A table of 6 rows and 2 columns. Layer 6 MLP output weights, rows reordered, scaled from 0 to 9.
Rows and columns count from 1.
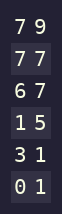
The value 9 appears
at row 1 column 2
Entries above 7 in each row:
1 0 0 0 0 0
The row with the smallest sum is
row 6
